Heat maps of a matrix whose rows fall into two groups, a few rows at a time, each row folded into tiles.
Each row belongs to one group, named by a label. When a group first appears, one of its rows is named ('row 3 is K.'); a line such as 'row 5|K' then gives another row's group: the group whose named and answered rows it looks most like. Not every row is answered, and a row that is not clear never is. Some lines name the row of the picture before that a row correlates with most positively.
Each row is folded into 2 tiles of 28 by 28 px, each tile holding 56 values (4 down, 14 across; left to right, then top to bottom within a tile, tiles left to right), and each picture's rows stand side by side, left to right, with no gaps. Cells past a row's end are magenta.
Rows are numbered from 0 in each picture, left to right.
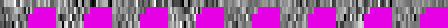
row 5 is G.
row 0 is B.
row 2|G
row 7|B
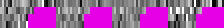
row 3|G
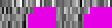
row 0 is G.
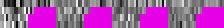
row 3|B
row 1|G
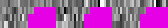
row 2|G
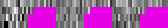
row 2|B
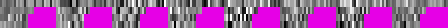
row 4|B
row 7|B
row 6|B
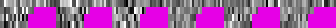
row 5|G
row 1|B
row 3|G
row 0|B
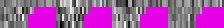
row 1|B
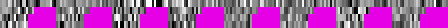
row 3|B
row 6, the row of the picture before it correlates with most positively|2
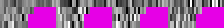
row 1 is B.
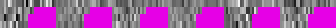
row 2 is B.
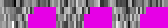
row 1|G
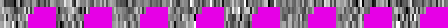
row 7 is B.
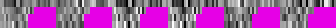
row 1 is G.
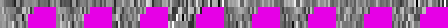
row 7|G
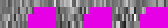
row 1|B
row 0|G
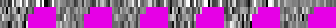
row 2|G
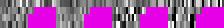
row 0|G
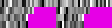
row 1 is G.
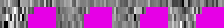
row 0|B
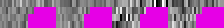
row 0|G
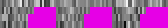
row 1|B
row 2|B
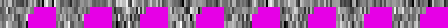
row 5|B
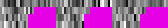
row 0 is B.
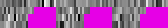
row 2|G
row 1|B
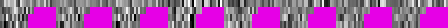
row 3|G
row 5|G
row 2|B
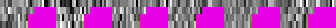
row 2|G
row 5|G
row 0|G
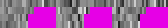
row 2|G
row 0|G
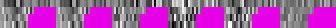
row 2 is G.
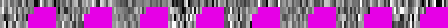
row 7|G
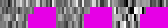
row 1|G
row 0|G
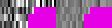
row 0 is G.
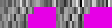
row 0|G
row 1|G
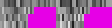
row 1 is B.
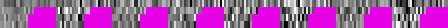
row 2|G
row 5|B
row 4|G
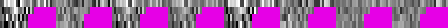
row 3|B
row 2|B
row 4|B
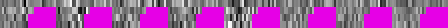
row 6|G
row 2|G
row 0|G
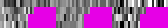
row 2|G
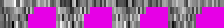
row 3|B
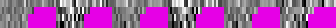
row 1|B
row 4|B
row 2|B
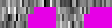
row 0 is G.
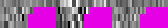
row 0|B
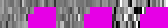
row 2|B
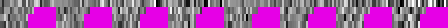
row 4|B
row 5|G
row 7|G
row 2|G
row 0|G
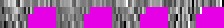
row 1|B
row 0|B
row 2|B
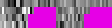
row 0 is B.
